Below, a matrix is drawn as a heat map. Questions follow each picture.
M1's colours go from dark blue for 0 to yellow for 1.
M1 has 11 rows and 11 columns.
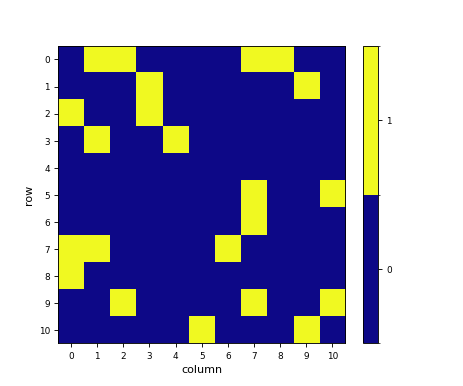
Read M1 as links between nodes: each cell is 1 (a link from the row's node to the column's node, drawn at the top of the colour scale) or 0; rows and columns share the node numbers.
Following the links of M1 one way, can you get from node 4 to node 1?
no
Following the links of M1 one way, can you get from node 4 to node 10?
no
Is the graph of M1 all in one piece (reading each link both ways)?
yes
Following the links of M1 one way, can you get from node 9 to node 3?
yes
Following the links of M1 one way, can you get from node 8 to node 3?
yes
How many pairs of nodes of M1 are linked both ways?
7
